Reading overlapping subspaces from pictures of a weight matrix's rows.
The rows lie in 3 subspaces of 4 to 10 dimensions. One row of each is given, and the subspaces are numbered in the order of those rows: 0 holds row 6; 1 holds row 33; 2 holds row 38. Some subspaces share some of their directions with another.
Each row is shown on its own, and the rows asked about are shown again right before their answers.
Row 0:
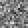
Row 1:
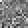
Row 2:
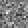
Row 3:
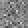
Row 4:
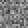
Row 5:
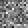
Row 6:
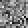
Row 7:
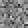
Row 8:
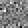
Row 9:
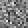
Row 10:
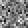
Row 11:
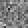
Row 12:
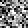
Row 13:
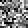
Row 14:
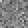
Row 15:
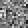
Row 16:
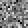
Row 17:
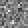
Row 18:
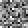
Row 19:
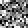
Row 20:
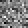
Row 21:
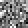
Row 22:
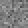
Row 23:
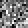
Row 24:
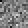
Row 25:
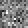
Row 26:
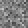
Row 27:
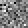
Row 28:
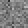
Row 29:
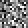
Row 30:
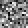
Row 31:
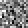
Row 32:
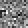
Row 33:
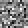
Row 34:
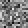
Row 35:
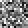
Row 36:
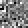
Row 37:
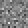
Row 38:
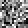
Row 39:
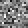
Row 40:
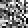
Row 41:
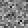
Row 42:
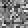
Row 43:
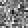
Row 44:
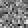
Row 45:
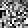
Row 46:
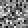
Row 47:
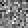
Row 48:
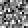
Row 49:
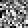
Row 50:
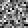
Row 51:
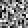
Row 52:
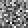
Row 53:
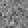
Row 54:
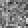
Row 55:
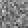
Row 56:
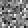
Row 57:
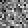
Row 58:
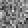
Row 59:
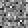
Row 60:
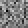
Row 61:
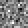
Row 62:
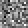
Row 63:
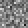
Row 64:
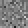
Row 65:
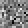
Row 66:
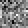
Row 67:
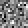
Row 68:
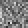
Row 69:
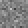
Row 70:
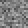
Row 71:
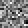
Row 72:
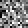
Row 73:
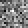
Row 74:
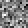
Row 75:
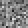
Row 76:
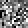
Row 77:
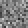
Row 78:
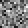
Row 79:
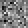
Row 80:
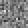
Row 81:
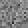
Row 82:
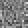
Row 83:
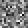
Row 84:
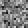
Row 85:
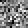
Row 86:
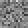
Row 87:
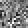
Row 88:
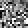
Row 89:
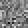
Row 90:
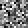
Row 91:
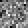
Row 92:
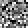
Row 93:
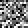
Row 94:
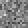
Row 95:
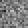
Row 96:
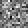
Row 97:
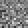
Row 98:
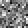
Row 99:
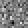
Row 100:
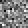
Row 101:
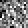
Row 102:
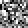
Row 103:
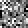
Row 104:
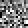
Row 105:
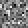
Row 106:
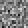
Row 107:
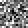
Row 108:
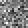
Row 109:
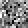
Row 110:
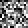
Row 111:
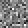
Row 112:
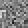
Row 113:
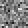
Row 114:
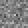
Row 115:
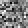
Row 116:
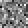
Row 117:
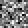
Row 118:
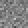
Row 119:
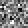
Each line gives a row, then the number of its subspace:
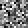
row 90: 0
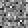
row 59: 0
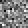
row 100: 0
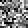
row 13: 1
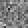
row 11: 0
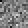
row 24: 2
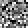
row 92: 0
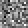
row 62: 1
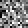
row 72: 1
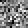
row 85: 2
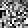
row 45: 2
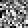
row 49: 2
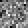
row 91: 2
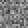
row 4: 0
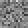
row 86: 1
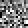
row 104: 1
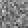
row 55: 0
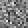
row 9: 0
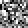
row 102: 0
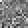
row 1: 2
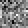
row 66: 0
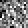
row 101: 2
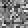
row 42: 1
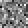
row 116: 0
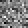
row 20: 1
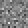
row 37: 1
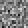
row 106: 1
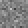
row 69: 0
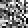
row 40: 0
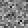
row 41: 0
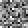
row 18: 1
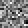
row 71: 1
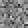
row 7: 1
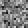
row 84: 1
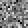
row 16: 0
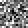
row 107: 2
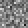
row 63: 0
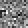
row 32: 1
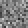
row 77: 0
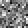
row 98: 0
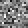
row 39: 1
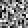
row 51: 0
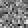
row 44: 1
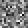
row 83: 0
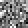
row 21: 2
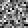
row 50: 1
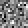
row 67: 1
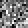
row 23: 2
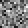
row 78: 0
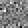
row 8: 0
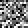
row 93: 2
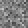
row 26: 0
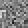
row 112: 1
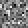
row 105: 0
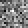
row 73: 1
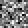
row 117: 0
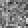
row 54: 0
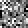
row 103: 0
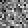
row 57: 1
